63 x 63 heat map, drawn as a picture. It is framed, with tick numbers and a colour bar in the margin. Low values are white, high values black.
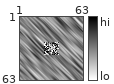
The grain runs diagonally down to the right. The ninth with the lowest average is the middle right. Neither half mirrors the other. In the centre lies a patch that is rougher than the rest. No overall slope runs across the table. Overall the values sit about 50% of the way up the scale. Values change most from cell to cell in the centre.
